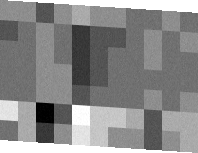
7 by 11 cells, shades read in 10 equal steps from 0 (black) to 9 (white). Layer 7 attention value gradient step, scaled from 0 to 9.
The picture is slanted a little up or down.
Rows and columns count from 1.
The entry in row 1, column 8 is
4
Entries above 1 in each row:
11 11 11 11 11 10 11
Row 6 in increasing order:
0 3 3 6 6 6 6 7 7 8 9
